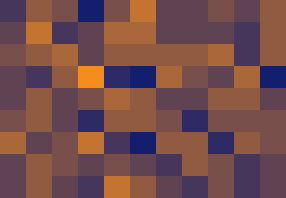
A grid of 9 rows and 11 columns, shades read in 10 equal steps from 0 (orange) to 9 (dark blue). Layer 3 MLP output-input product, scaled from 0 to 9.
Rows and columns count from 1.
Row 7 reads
3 6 5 2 7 9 4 4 8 4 5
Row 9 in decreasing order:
7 7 7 6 6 6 6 5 4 4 2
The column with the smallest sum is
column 2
